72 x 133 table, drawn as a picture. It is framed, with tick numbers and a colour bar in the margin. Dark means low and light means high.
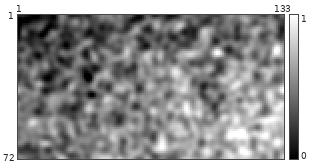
Histogram: bell-shaped. Grain: blotchy. Stripes: none. Ninth with the highest average: bottom right. Lone odd cells: none. Slope: up to the bottom right. Average level on the scale: 50%. Ninth with the lowest average: top left.
